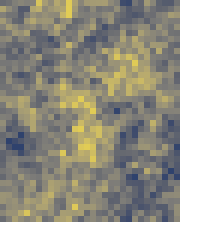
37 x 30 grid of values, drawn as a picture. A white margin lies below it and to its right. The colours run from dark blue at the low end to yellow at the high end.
Slope: none. Average level on the scale: 50%. Ninth with the highest average: centre. Histogram: bell-shaped. Grain: blotchy.
